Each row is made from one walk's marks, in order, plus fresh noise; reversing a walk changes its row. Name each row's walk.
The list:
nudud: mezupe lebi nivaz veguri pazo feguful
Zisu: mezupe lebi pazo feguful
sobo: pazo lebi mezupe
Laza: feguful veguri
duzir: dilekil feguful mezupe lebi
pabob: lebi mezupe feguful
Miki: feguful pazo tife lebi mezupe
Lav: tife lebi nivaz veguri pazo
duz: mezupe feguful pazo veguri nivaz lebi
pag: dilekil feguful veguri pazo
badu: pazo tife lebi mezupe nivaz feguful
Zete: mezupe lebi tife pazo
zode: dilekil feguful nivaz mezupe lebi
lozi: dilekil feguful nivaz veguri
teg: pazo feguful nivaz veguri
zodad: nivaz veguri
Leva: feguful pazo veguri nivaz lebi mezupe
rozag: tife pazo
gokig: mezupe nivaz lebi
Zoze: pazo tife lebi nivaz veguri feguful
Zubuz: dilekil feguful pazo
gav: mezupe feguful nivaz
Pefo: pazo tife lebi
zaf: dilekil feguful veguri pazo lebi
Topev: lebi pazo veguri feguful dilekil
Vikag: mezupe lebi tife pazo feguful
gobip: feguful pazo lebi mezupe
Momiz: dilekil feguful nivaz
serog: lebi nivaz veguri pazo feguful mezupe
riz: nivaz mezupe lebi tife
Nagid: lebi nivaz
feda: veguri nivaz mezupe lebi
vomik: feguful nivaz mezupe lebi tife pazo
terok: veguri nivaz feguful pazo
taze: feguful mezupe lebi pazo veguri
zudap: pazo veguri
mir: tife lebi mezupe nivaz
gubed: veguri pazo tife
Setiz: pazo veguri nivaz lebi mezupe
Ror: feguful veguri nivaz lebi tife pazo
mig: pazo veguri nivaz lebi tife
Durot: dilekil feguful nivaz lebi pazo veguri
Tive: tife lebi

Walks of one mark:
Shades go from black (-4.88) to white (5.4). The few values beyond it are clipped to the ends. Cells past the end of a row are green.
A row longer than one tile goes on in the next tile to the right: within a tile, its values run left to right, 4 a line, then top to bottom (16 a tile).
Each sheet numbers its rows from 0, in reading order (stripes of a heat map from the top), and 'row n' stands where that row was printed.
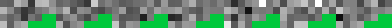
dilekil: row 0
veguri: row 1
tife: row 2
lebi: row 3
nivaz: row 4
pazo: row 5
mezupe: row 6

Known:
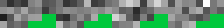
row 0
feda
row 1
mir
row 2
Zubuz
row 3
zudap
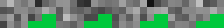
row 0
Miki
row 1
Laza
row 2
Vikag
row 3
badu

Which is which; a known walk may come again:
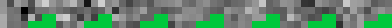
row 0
Momiz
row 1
pag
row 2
Ror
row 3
Leva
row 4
Setiz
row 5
Laza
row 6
gobip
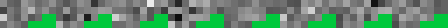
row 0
Zoze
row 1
Tive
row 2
teg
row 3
Nagid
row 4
serog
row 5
mig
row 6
Vikag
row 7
duz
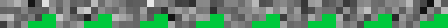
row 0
zaf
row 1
gubed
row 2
terok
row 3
feda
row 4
badu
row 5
gav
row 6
Lav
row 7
duzir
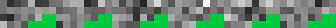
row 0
mir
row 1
Topev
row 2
lozi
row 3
zudap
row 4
Zubuz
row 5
Miki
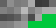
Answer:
Zete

